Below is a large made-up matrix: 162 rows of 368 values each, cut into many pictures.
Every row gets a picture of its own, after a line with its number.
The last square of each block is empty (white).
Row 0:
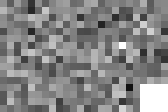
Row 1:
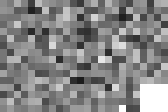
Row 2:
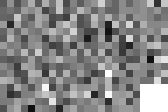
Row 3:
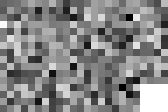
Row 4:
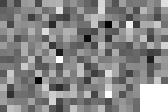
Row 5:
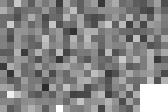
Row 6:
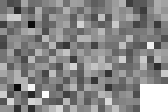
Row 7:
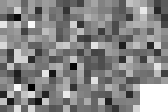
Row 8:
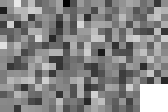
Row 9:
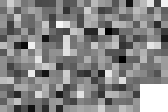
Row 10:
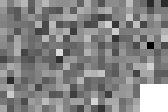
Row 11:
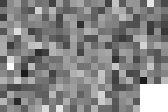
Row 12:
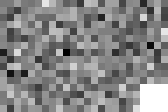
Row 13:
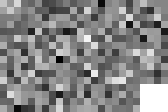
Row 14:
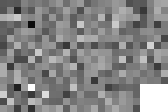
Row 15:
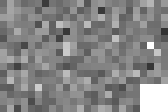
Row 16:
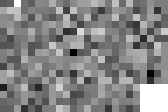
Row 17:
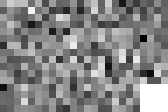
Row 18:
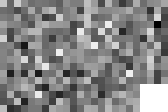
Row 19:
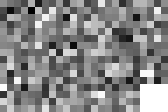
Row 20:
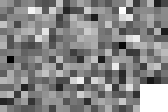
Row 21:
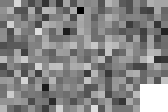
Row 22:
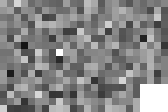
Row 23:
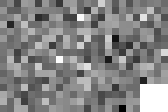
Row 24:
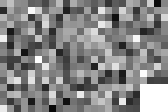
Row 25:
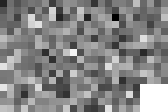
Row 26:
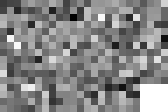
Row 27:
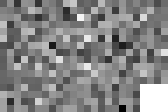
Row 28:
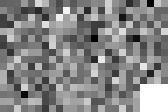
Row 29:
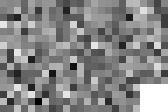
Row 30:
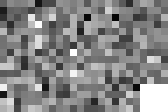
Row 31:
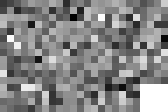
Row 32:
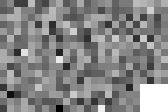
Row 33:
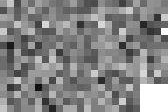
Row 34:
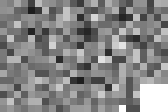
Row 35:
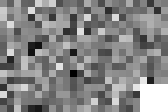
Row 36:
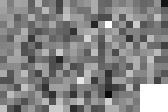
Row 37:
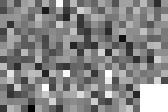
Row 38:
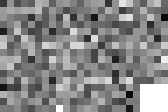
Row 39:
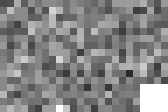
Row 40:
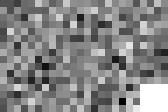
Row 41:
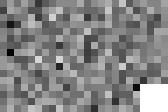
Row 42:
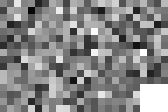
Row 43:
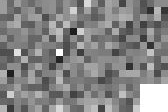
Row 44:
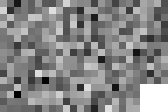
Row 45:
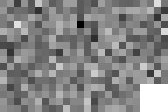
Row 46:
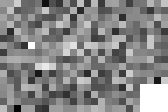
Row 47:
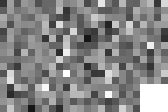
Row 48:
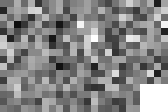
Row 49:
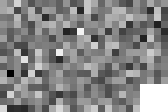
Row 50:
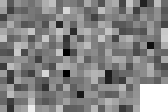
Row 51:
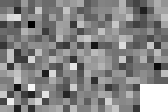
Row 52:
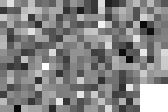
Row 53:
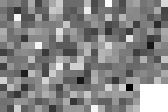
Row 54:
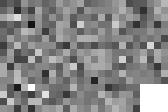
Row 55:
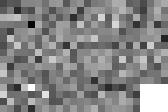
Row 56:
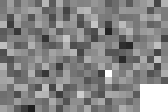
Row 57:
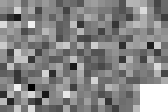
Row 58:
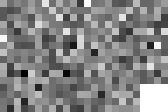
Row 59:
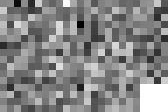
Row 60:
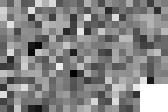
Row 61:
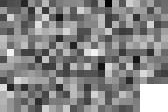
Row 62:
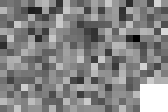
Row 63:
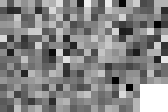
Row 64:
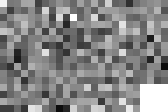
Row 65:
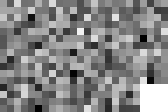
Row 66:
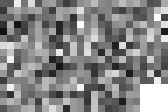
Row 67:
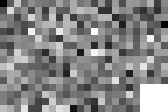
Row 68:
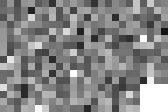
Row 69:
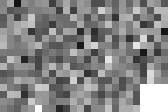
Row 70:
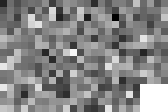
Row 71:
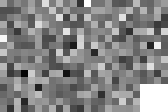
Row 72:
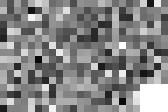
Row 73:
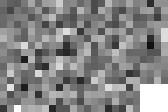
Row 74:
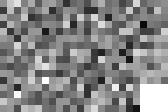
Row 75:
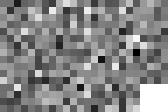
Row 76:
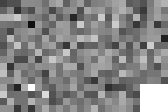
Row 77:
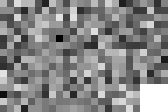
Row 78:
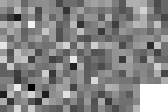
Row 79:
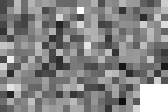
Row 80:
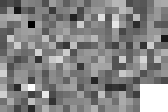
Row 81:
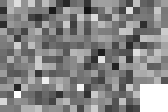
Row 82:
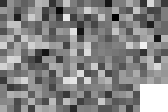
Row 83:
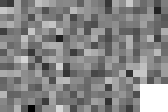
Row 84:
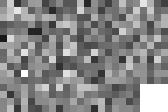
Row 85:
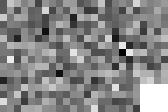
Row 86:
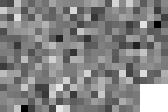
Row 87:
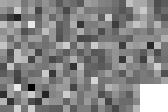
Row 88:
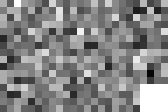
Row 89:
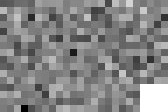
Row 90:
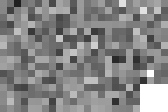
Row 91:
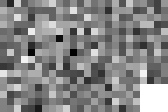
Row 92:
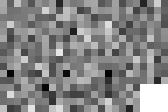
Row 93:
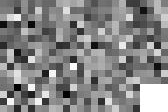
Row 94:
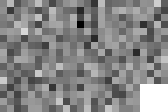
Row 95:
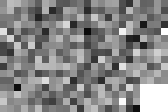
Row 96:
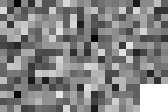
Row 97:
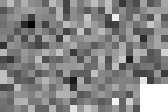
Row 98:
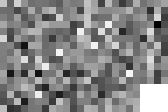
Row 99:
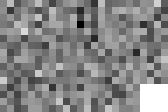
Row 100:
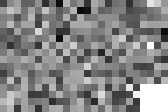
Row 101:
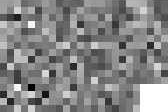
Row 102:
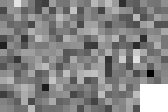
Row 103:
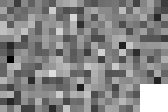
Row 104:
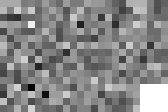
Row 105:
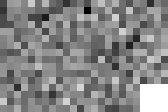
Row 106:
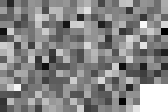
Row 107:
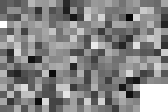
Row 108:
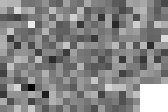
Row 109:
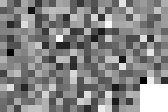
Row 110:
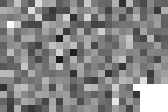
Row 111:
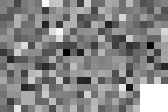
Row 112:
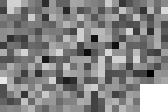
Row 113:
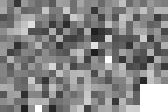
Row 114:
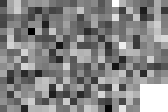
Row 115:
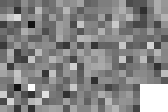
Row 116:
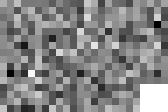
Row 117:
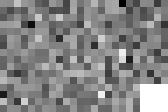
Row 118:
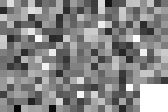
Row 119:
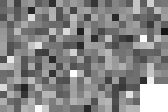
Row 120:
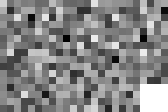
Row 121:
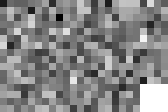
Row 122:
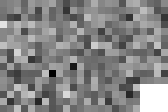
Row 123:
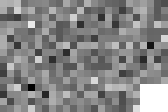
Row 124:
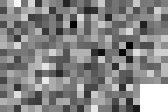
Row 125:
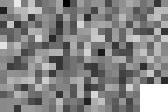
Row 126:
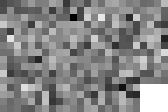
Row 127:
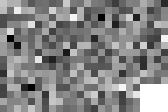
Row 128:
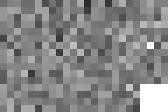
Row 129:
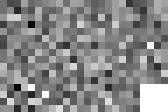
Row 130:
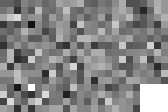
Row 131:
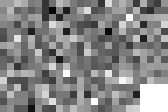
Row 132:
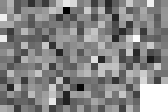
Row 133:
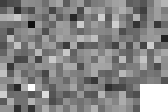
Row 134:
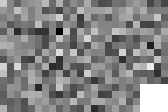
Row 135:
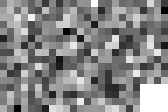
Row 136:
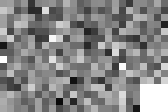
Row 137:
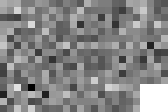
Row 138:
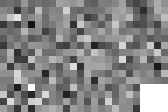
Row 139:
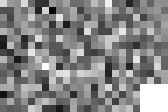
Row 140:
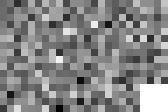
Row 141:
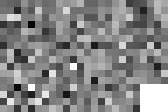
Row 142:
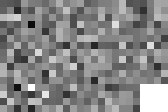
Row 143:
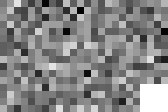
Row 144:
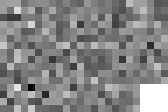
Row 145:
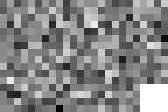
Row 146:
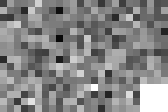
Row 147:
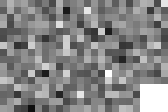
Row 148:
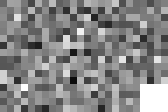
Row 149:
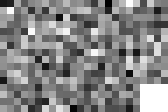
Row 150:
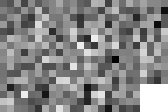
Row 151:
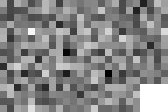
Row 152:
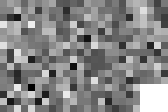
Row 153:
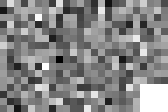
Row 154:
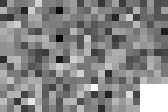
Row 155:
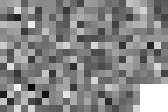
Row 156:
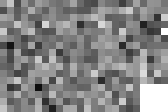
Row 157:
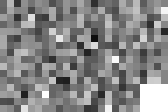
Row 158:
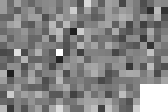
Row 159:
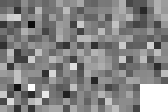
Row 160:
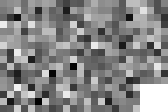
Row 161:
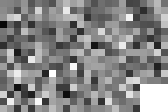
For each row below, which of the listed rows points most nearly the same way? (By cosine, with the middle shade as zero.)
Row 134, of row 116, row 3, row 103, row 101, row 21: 116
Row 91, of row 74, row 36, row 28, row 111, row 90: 111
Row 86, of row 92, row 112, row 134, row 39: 39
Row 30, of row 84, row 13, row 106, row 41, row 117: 41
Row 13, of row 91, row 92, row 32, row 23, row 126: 92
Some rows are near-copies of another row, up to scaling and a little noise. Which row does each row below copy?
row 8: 125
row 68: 119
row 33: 156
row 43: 158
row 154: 146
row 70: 25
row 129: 6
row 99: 94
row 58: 71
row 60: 35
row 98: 18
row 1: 34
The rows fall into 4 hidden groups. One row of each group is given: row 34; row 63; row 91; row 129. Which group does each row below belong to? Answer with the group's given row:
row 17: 91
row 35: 91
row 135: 63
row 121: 91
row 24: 34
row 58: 63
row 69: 91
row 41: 91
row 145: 63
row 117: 91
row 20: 34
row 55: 129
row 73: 63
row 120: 91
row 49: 63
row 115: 129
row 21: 63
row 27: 34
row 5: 63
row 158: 63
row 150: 91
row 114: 34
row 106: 34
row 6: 129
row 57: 129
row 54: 129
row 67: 91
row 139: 91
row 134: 63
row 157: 91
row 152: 129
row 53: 63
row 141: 129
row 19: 91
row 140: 63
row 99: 34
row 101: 129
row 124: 34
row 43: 63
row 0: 34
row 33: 34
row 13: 63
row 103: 34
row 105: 34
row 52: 34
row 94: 34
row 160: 129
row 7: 129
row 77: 91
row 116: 63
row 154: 91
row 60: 91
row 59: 34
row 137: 129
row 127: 129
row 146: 91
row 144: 129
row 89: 91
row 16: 91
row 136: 34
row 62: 34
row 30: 91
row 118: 34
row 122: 129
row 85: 34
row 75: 34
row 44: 34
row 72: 34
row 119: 91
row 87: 129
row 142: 129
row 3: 129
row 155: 129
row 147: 63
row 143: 63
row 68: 91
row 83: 91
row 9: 63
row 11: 91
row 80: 129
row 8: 34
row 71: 63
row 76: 129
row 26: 129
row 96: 34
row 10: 63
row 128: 63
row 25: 91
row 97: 91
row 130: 129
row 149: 91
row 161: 129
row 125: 34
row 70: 91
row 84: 63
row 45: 34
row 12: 63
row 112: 91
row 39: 91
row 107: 129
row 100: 63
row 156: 34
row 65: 91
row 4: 63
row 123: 129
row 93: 129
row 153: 34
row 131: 63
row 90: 91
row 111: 63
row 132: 34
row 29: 129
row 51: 129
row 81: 34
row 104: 129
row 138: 129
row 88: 91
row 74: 34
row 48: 34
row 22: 63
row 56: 63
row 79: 34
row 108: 129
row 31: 129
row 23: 34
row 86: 91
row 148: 91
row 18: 63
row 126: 129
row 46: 63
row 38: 91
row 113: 91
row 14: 129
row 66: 34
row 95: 34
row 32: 63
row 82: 91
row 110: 91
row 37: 63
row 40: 34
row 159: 129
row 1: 34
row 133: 129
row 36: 63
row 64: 91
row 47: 63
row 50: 63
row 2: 63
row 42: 91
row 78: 129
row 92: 63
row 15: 63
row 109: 91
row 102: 91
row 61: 91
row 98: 63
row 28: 34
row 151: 63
